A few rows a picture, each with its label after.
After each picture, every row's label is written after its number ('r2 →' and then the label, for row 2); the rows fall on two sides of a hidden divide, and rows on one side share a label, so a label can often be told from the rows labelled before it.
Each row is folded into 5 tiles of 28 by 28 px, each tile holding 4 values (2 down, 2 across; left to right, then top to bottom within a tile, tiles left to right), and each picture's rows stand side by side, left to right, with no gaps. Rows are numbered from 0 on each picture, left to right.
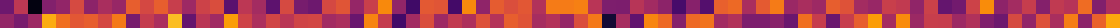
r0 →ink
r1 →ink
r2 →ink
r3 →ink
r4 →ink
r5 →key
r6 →ink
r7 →ink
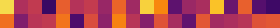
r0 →ink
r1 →ink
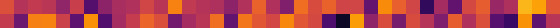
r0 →ink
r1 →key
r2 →key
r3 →key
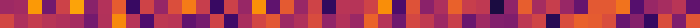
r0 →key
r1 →key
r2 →ink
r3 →key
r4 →key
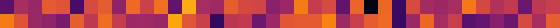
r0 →key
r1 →ink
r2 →ink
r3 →key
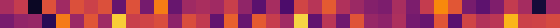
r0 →ink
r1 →ink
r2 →key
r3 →ink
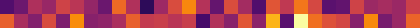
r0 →key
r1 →key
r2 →ink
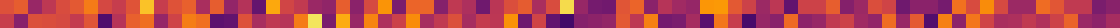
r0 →ink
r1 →ink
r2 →ink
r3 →ink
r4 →ink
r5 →ink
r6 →key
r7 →ink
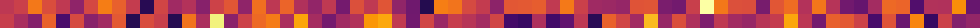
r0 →key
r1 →key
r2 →ink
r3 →key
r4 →ink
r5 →ink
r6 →key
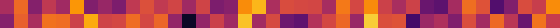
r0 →ink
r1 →key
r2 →ink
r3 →key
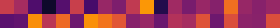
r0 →ink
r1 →ink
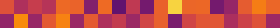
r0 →ink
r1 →key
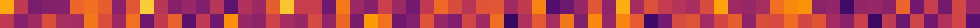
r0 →ink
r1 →ink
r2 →ink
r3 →key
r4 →key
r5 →ink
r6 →key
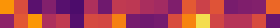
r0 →ink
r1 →ink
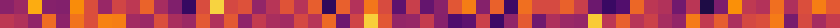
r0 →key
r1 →ink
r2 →ink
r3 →key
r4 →ink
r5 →key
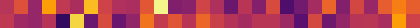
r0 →key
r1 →ink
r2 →key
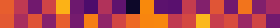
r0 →ink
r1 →ink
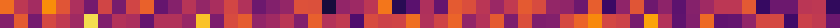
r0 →ink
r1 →ink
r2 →ink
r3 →key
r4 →ink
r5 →key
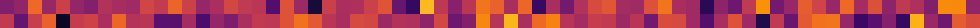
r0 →key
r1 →key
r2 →ink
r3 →ink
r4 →key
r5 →key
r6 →key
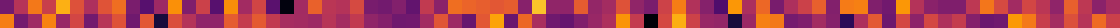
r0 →key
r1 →key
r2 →key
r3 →key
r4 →key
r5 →key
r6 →ink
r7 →ink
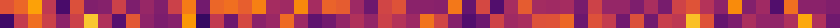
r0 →ink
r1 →key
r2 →key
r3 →key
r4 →key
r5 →key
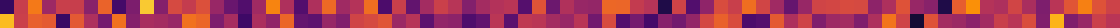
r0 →key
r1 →ink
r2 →key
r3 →key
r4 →key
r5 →key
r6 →ink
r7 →key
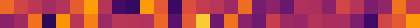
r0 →ink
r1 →ink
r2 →key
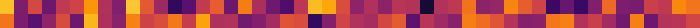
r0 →ink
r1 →ink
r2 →key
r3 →key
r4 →key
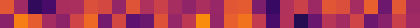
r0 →ink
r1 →ink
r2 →key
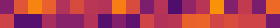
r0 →key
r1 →ink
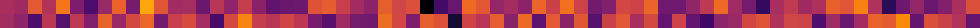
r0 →key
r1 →ink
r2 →key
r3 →key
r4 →ink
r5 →ink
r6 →ink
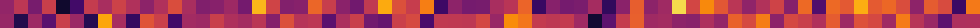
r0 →key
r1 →key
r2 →key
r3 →ink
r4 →key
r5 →ink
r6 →ink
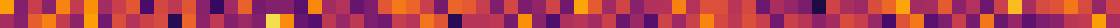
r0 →ink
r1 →key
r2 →key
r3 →key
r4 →key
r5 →ink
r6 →key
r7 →key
